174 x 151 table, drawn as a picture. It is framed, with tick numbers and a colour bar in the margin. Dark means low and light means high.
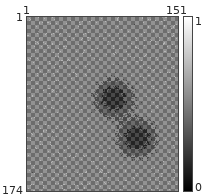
There are two dips. No overall slope runs across the table. No single row or column stands out from its neighbours. Neither half mirrors the other.
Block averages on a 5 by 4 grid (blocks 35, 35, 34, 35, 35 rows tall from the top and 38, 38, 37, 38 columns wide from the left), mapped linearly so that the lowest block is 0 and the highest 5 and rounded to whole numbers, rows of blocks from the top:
5 5 5 5 / 5 5 4 5 / 5 4 0 5 / 5 5 1 3 / 5 5 5 5
